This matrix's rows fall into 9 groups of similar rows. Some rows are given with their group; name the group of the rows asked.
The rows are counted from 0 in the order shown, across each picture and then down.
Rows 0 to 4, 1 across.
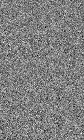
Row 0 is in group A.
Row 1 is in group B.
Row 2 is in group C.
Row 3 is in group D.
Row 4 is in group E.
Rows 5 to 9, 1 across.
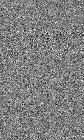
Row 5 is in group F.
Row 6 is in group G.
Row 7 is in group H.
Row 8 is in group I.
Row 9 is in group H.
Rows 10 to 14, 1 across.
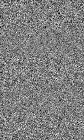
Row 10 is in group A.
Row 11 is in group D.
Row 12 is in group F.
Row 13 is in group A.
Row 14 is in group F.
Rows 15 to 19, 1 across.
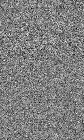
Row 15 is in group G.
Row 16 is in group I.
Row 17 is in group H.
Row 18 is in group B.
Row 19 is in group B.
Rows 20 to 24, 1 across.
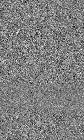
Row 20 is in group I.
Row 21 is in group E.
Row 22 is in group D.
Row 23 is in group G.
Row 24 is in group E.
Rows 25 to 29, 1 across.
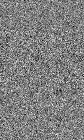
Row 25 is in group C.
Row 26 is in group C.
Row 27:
H
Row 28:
G
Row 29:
F
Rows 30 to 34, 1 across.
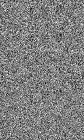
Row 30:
G
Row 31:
G
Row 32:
A
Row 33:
G
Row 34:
H
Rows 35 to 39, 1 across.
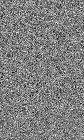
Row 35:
F
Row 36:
E
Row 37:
A
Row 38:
G
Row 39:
H
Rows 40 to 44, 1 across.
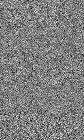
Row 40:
I
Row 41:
B
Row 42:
A
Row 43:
A
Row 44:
C
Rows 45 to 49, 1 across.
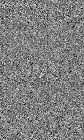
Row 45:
C
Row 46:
C
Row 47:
I
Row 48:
H
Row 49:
D
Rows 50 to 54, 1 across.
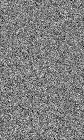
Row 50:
A
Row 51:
E
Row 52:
I
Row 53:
B
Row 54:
I
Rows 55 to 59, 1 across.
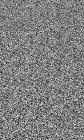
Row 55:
D
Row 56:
D
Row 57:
F
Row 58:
C
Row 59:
F
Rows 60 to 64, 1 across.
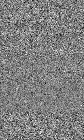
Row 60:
I
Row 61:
G
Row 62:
A
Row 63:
E
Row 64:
I
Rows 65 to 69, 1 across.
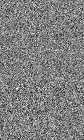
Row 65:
C
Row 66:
G
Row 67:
G
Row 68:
E
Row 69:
I
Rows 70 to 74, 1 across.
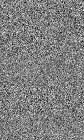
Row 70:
B
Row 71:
E
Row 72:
D
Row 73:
C
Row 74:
G
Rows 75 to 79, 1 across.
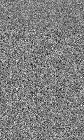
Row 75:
B
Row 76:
F
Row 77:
E
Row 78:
E
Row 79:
C
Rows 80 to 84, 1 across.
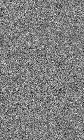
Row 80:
F
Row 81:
I
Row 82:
D
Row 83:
E
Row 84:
B
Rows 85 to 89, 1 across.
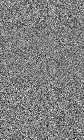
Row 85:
I
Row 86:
A
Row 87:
D
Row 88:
D
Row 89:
D
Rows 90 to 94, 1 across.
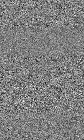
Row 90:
F
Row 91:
H
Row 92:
A
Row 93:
F
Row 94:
B
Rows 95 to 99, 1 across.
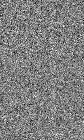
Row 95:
H
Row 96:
F
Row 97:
H
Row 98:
I
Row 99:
G
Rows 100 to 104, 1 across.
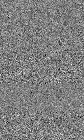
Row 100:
B
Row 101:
A
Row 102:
A
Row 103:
G
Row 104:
G
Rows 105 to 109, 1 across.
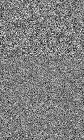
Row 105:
I
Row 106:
D
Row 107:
A
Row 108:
B
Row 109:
B
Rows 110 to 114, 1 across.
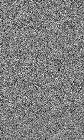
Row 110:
A
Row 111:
C
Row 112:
F
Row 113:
A
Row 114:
A
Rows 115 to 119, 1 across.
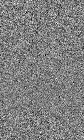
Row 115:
F
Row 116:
A
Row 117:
F
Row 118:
A
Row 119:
H
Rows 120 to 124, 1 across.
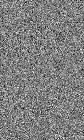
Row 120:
A
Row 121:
E
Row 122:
E
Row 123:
F
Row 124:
H
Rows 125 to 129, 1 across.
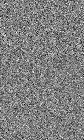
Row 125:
C
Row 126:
D
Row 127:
E
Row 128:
I
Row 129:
D
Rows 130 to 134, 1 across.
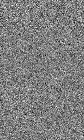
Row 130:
D
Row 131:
A
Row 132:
A
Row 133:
F
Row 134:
H
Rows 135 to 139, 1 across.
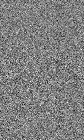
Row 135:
D
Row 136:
E
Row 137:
D
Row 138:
I
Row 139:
D
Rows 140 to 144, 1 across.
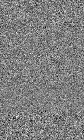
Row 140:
A
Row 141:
D
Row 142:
D
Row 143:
A
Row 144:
E
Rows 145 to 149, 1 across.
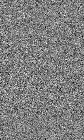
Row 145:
A
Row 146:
B
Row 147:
C
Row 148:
F
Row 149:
A
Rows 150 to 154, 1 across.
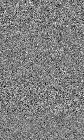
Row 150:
H
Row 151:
G
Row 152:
A
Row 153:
C
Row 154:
D
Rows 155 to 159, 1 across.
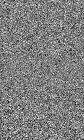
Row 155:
C
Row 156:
A
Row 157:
H
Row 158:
B
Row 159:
B
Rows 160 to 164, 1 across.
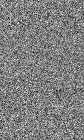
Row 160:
B
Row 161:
F
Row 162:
F
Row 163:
G
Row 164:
F
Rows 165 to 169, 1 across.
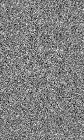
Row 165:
G
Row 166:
G
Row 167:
I
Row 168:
D
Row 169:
G
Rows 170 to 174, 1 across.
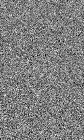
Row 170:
D
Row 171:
A
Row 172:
I
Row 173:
H
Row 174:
A
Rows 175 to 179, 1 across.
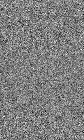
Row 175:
B
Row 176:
E
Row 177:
C
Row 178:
A
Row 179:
H
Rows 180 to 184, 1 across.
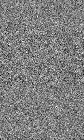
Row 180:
G
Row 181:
B
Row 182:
B
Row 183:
F
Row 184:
I
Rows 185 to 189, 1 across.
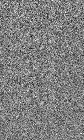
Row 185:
C
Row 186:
I
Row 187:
I
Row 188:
I
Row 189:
E
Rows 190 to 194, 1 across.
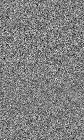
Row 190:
C
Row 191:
C
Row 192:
F
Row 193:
H
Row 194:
C
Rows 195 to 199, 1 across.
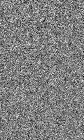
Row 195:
I
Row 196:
I
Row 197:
H
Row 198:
C
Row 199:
E
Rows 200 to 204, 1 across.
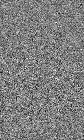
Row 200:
A
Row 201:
E
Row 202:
F
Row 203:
A
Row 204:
I
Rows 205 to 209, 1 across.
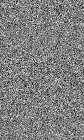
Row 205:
G
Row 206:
D
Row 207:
B
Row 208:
H
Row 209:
G
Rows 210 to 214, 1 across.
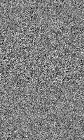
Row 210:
G
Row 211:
H
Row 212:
C
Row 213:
F
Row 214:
B
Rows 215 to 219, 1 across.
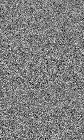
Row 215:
E
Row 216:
B
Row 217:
D
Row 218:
H
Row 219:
A
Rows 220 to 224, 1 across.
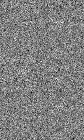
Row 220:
G
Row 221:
C
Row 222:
F
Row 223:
G
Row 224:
C
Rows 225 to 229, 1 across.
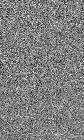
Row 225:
C
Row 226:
H
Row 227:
E
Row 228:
G
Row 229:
G
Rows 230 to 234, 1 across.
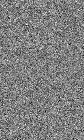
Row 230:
B
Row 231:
I
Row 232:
C
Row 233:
A
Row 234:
C
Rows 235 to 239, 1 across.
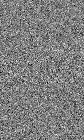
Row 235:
H
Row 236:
G
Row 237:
D
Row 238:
B
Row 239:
A
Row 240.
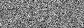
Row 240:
I
